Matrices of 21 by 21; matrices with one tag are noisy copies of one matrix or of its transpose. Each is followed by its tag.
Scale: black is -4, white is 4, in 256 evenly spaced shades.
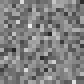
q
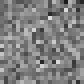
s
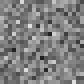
q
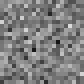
q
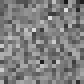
s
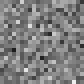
q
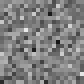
q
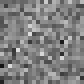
s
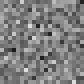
q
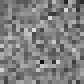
s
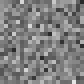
q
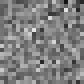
s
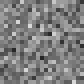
q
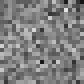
s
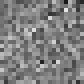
s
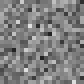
q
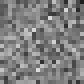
s
